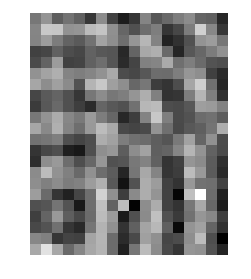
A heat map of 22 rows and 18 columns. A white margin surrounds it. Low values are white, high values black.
Slope: none. Stripes: upright, repeating 4 times. Rings: centred on the bottom left. Mirror symmetry: none. Ninth with the highest average: bottom right.
